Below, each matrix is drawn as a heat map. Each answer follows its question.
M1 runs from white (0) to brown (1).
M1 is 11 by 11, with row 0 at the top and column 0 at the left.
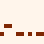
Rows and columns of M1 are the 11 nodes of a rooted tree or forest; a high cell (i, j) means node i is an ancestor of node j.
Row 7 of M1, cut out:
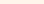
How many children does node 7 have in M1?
0
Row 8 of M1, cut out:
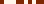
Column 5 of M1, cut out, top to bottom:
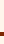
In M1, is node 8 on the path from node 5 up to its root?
yes
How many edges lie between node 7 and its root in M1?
1
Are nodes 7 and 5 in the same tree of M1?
yes
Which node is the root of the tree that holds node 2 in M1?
6
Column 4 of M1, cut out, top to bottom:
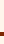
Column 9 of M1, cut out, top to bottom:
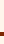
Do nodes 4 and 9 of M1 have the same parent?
yes
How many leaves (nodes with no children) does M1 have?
9
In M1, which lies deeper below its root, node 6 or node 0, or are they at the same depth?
node 0
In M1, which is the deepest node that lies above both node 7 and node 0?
8
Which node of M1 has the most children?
8
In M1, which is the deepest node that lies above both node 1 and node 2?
6
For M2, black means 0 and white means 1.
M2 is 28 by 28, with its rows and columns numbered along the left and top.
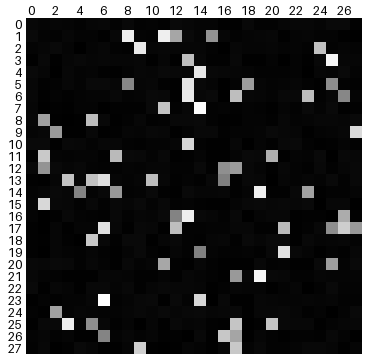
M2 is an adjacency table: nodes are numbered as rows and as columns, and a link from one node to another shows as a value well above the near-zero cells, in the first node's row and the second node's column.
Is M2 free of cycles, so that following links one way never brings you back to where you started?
no
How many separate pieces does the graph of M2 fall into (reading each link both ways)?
3
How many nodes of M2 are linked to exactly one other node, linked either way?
5
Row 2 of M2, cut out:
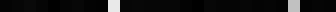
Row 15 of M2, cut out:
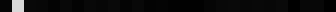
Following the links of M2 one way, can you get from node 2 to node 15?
yes
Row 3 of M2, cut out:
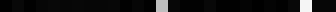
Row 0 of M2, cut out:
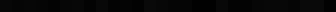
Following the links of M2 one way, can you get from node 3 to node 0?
no
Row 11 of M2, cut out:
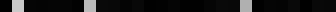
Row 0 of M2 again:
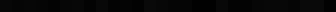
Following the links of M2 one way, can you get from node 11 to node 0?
no
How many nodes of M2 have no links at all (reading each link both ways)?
2
